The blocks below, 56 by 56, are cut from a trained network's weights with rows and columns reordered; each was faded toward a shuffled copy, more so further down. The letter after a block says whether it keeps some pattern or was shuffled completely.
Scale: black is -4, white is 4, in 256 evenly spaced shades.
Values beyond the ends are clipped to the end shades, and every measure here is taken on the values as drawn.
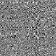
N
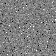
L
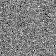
L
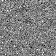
L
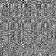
N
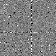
N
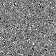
L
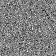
L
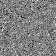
L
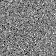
L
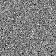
L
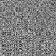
N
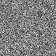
L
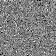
L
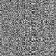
N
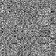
N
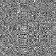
N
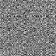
N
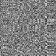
N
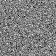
L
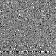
N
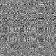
N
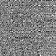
N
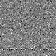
N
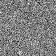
L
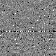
N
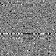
N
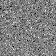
L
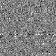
N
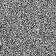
L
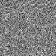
N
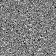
L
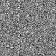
N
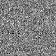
N
